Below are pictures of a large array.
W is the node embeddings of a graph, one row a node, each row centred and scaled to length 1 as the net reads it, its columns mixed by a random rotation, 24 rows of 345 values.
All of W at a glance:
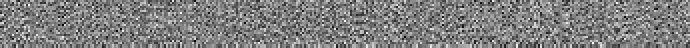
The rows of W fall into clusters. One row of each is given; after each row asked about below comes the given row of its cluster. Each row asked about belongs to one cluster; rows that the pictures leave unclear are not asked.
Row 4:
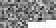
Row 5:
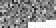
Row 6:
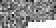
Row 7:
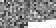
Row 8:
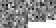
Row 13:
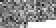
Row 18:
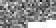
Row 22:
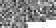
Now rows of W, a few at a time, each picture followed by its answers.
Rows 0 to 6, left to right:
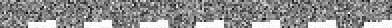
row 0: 4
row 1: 5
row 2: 18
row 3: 8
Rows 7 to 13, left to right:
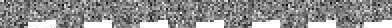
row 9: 13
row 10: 6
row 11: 7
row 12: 8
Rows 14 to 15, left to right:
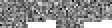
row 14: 22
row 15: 18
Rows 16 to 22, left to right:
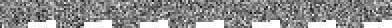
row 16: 13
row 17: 7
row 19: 5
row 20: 4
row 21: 6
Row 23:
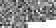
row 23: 22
